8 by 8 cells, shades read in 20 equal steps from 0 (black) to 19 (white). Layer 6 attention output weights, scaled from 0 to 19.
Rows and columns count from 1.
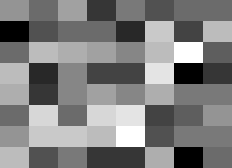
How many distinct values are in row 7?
6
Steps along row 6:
up down up up down up up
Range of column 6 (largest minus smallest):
12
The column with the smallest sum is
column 7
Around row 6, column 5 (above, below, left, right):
10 19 16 5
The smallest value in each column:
0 3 8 4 3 5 0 4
